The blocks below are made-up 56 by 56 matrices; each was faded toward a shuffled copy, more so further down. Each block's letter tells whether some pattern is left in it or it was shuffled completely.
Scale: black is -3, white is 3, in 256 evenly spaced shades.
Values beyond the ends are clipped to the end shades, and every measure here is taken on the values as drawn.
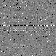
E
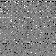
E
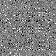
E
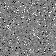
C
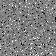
C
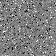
C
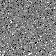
C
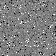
C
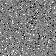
C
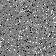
C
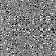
E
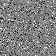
C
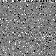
E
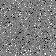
C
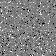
C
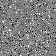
C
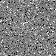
C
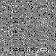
E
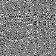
E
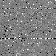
E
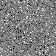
C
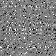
E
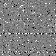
E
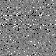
E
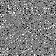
E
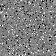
C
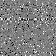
E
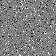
C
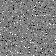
C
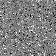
C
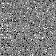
E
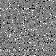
E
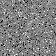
C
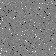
C
